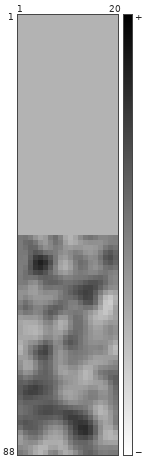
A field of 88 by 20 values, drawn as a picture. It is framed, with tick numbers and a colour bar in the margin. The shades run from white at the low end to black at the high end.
It is made of 2 by 1 panels. Panel 1,1: low, flat. Panel 2,1: middling, blotchy, strong in contrast.
